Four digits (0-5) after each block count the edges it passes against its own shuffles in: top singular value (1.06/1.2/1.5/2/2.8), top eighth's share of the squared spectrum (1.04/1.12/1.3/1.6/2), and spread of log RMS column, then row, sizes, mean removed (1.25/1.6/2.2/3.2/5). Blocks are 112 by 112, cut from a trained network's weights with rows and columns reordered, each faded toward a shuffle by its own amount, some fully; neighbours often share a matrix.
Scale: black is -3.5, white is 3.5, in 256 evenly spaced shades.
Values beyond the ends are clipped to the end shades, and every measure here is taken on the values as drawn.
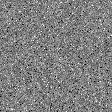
0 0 0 0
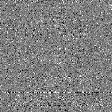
4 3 1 2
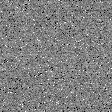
1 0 0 0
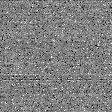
2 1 0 0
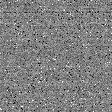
2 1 0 0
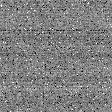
3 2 0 1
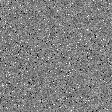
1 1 0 0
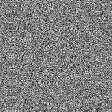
4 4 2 1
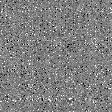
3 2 0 2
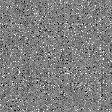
2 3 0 2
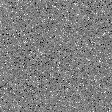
0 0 0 0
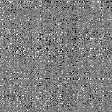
3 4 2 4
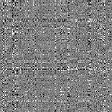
4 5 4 3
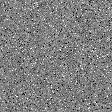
0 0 0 0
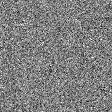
0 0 0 0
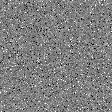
2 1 0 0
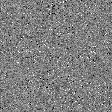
2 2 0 1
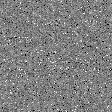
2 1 0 1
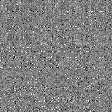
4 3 1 3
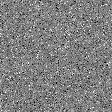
2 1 0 0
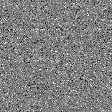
3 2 0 1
